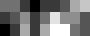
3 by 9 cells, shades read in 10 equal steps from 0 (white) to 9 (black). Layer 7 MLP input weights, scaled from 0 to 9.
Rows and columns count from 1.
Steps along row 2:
down down up down down up same up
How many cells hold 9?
2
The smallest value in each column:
5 5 3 7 3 0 0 3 2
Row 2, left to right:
7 6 4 7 5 1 4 4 6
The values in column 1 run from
5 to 9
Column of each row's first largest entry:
4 1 1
